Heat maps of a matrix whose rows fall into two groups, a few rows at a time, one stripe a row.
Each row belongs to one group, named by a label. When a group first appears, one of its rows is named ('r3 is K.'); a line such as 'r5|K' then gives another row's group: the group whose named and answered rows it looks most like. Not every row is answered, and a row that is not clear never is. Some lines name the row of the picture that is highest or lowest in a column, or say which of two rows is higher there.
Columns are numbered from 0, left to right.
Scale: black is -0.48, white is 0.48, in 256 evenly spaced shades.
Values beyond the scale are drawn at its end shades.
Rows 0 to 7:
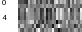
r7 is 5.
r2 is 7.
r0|7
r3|7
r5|5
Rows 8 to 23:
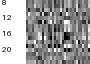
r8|7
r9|7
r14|7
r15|7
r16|5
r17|5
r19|7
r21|7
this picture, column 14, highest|20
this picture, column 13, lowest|11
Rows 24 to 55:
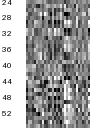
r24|5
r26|7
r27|5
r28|5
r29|7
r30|7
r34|7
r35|7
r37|5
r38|5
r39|7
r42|5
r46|7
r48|7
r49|5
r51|7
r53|7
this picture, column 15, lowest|52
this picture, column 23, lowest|40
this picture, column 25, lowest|43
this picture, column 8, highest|52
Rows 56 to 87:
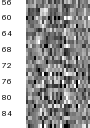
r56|7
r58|5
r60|7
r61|5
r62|5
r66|5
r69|5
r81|7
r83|5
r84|5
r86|5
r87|5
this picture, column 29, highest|87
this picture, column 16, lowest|60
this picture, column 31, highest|60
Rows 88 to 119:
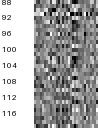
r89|7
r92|7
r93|5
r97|5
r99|7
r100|5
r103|5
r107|5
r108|7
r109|7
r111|7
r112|5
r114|7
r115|7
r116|7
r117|7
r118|7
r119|5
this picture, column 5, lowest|91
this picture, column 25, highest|91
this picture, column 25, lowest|96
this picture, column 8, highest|96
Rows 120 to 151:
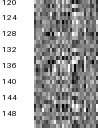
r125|7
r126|7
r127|7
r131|5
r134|7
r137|5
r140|5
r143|7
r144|5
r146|7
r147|7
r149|7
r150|5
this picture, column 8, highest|123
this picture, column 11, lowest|146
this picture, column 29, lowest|135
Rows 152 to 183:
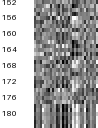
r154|7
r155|5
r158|7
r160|7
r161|7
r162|5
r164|5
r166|5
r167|7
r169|7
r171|7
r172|7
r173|7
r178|7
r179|7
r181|7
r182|7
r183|7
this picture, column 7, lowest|174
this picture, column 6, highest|153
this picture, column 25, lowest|166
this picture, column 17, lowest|156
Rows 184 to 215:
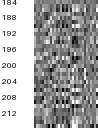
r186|7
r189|5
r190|7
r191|5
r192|5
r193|5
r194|5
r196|7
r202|7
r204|7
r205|5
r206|7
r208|7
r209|7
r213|7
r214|7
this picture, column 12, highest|215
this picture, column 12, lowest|194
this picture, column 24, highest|211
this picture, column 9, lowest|215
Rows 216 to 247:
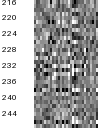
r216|5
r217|5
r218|7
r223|7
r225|5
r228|7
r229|5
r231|7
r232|5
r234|5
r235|5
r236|5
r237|5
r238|7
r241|5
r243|5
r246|7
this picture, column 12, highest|221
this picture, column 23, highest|231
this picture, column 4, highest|228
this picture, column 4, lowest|231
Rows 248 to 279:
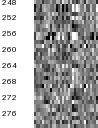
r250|7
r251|5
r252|7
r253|5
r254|5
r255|5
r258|7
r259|7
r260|5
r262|7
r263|5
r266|7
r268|7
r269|7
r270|5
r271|5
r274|5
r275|5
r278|7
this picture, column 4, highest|259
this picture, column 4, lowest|269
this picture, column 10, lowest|256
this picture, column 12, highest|257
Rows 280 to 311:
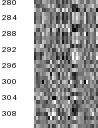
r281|5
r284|7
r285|7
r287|5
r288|7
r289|7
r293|7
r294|7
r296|5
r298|5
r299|5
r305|5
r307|5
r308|5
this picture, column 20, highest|304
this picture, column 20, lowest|287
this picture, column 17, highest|287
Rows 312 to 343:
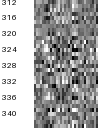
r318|7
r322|7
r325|7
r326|5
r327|7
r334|7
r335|5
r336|5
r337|7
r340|5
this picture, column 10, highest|314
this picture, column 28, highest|324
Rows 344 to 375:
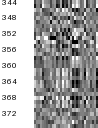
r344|7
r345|7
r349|5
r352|7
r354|5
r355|7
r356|5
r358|7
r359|7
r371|7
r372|5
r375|5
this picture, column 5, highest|353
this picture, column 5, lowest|368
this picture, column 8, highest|351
